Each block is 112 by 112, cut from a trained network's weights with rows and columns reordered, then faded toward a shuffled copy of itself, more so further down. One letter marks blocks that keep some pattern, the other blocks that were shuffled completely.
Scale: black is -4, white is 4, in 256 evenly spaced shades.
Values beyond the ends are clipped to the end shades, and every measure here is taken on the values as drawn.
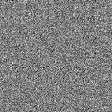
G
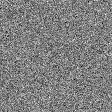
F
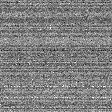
G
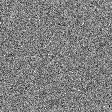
F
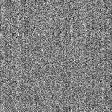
G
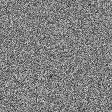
F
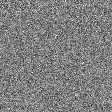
F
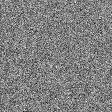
F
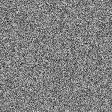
F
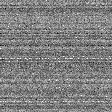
G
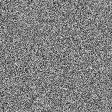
F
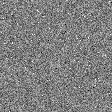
F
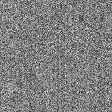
G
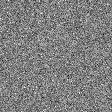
F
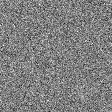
F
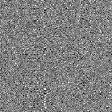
G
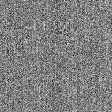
G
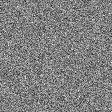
F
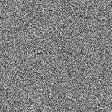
G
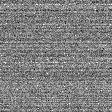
G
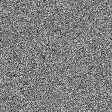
F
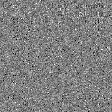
G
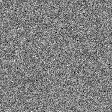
F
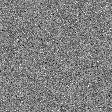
F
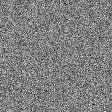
G
